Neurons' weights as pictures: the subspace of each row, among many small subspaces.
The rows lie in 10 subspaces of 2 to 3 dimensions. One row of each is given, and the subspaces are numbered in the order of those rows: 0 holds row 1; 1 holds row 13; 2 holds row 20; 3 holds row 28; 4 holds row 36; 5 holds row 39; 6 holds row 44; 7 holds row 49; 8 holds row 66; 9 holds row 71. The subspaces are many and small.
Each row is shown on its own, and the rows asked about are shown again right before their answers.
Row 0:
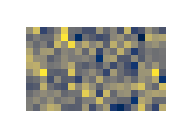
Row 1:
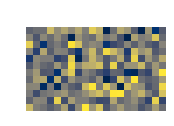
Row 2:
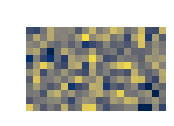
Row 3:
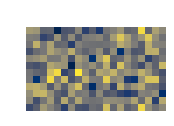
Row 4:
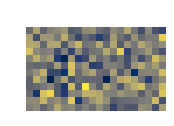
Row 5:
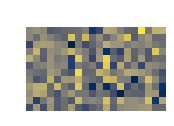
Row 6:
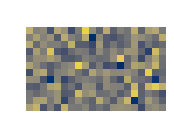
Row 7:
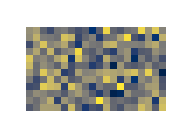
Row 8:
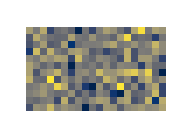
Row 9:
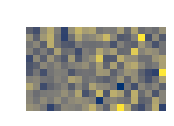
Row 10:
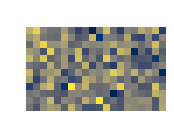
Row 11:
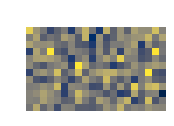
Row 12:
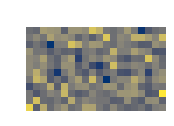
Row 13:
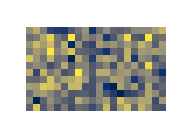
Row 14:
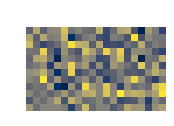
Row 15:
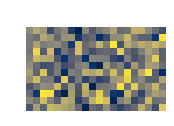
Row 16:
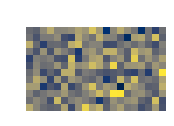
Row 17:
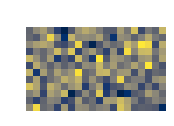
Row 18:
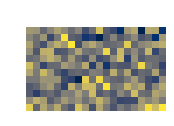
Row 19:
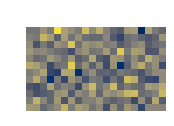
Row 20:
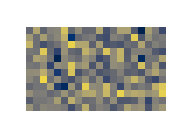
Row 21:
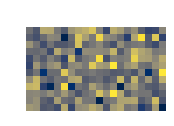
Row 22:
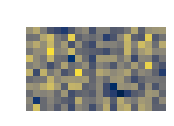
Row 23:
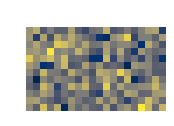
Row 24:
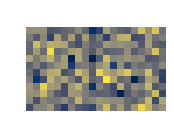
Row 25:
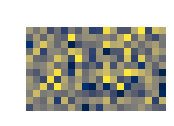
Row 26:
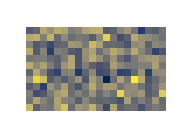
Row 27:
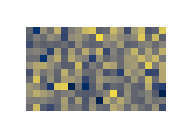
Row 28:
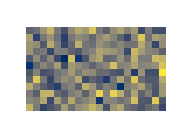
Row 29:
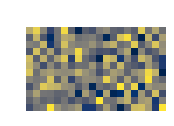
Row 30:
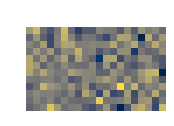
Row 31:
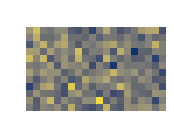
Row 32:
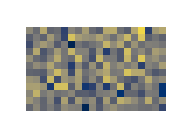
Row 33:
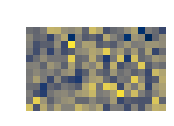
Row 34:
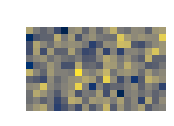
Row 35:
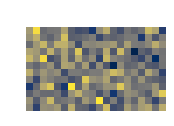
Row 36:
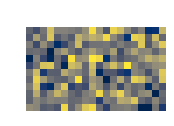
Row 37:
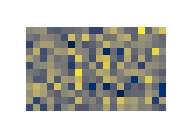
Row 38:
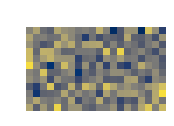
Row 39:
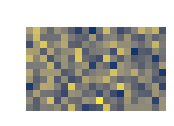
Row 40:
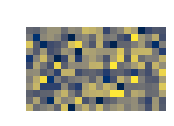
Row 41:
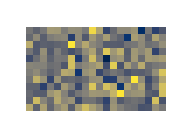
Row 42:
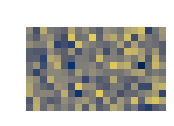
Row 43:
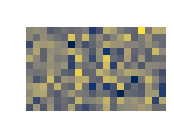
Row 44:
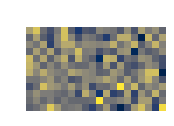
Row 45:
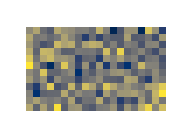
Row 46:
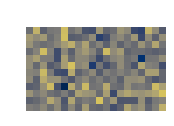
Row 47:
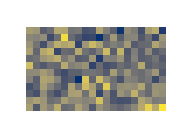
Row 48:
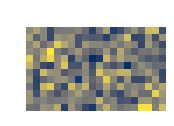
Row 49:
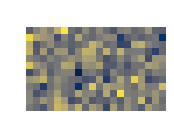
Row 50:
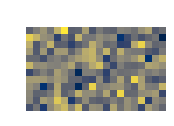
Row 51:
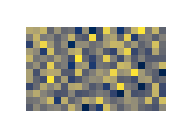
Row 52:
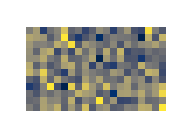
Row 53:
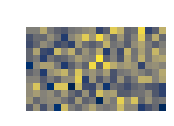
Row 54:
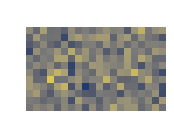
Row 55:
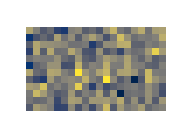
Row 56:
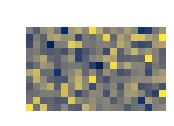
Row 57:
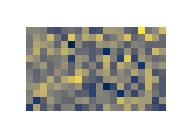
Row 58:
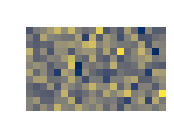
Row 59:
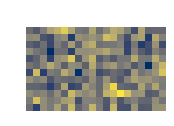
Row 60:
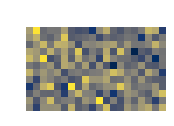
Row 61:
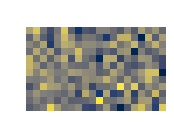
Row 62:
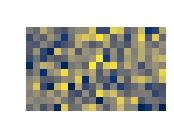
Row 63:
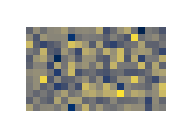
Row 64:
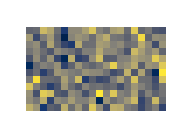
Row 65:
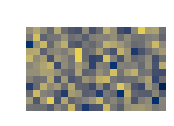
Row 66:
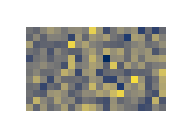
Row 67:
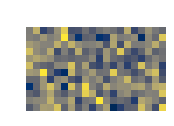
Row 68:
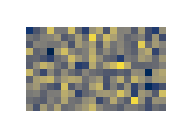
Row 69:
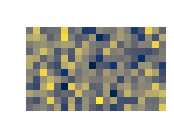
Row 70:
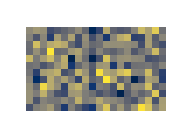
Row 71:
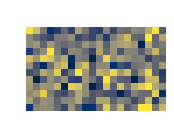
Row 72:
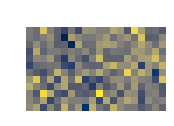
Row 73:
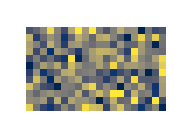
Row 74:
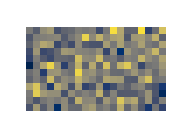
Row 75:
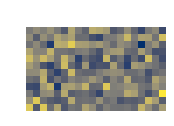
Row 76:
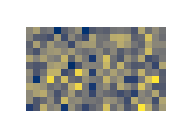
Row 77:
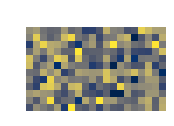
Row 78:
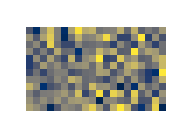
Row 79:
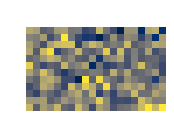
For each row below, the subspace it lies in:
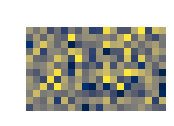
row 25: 0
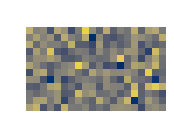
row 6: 9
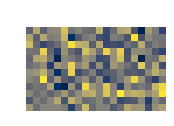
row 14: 2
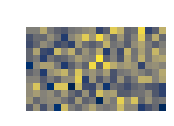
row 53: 8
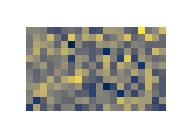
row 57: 1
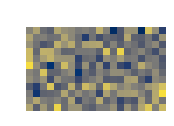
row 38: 4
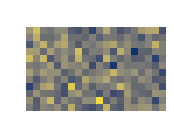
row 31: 5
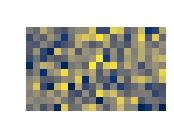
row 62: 8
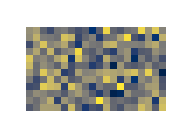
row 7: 0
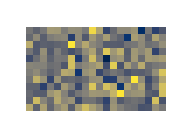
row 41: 8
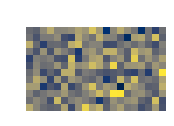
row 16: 0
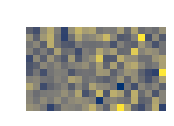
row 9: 6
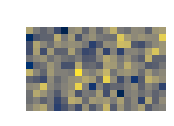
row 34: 7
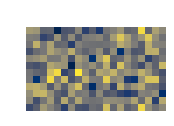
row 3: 9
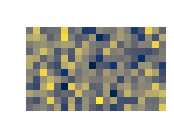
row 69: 2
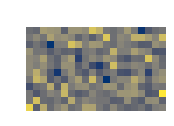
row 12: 7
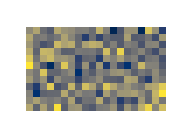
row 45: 4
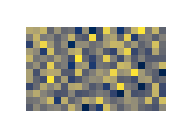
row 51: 5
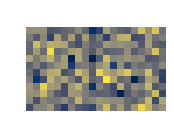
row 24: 4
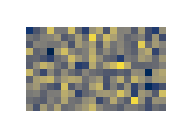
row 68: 9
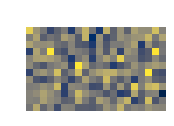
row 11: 9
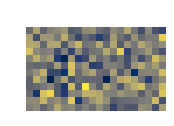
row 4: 3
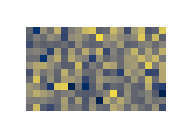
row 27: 5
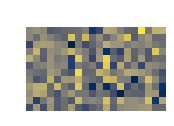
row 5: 8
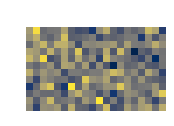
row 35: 5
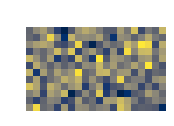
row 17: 1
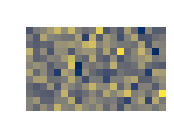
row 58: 9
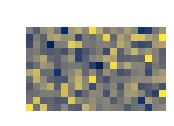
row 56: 7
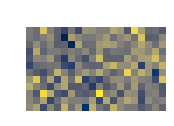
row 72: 3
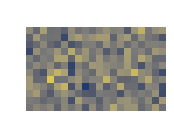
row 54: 3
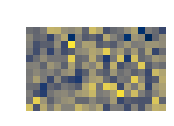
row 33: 1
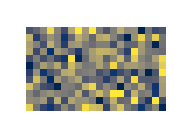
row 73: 3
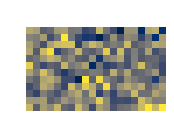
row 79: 1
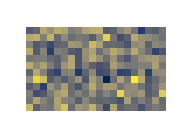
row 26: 7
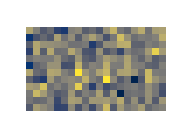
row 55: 7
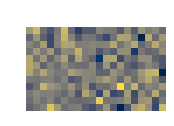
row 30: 6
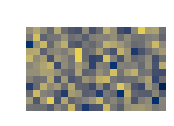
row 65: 5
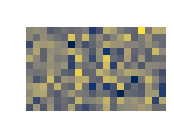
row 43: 8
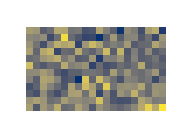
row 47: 1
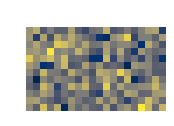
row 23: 7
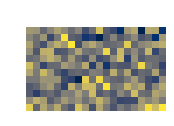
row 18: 1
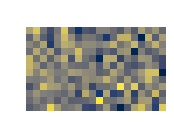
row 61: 6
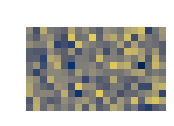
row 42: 5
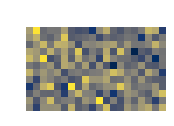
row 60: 5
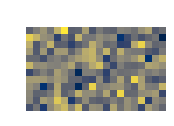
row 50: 7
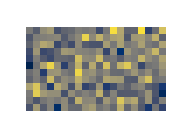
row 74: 4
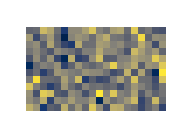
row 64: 3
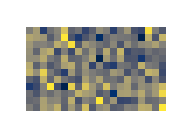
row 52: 0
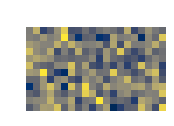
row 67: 3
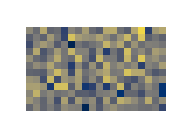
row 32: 0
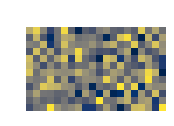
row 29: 6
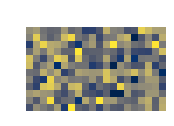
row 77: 2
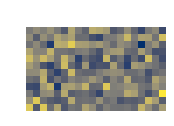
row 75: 7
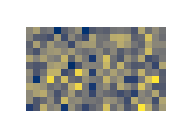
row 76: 9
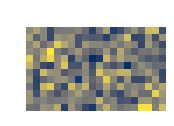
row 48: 4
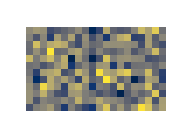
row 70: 4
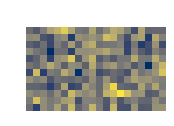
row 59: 1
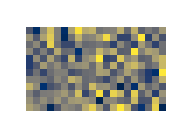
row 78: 6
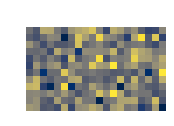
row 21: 0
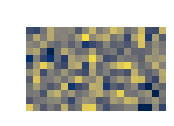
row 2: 9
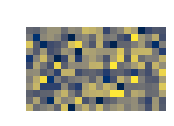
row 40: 2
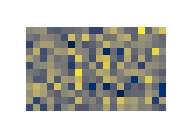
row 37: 8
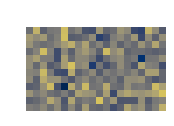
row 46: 2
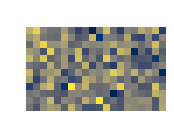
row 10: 5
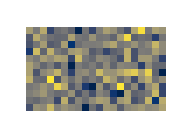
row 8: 3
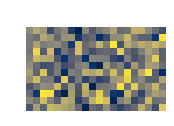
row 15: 3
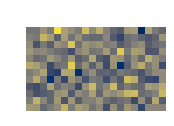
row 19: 9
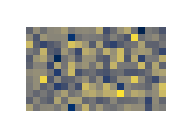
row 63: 2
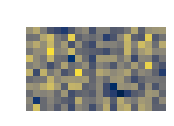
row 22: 1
